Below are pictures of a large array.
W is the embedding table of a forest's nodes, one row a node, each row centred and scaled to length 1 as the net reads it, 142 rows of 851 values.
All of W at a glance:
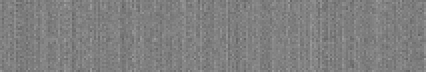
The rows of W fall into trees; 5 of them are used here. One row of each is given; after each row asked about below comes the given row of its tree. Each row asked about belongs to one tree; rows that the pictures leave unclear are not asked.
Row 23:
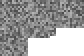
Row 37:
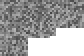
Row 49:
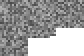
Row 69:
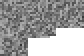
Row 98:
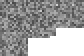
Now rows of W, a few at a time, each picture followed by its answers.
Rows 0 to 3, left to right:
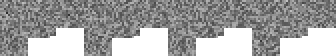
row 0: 23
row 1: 23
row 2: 23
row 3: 49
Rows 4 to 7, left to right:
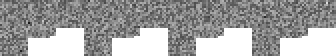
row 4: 37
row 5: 69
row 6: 37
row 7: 23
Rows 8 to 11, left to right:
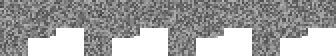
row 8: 23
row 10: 98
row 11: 23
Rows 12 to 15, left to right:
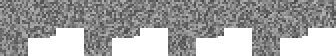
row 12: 23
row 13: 23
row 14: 23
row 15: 23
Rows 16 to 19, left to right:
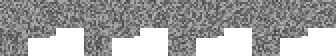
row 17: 23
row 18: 69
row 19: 69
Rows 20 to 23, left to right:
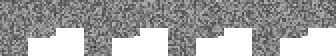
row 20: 37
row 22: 23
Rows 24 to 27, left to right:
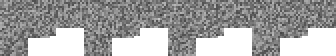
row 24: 69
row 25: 37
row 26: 69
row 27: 98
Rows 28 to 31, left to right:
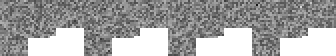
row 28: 37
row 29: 49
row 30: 69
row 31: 37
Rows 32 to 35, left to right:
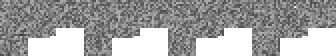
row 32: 69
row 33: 23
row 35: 98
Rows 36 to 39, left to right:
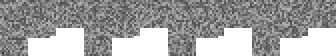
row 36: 37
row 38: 37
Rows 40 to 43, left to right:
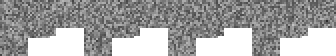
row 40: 69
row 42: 69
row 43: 37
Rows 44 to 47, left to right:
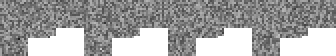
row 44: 37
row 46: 23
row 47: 23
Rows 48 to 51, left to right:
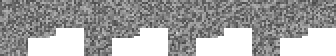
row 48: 98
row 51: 37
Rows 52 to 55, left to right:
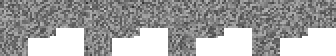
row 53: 98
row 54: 23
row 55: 69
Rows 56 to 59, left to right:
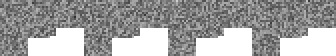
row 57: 23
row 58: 69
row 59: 37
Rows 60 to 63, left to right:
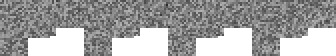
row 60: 69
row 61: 37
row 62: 69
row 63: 37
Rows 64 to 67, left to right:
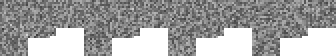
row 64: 23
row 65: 23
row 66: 69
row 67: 69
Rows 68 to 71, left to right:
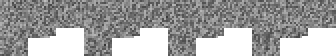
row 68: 69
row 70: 23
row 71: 23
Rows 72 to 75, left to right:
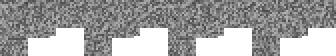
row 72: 37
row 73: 69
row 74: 37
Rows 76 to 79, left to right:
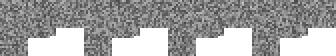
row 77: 23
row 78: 23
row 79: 23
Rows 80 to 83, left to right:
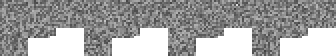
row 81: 23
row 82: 98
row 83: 23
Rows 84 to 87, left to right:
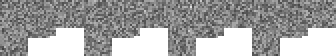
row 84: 98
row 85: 69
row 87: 98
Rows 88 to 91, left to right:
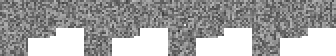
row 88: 98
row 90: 69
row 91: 69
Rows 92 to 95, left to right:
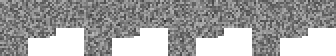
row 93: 69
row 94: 23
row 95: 37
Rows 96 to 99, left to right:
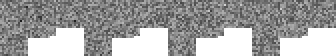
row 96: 37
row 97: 69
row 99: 37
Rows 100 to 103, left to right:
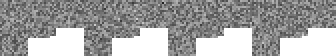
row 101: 49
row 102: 69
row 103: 98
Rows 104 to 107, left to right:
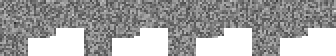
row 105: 98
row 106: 69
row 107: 69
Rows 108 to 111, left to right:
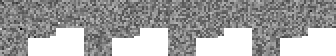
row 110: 69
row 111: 69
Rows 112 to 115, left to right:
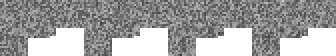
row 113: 98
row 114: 23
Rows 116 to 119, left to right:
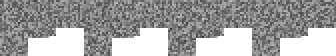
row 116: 69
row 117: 69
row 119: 69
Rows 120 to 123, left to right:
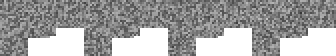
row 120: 69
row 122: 37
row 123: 23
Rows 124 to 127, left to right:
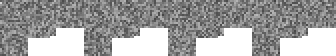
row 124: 37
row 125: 23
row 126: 69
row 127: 23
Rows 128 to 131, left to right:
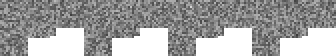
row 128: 37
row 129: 69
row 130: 23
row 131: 23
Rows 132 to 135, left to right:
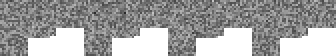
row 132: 37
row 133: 37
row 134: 98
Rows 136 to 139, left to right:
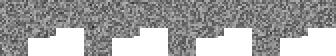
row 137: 49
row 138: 23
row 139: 69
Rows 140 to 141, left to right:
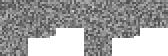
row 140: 98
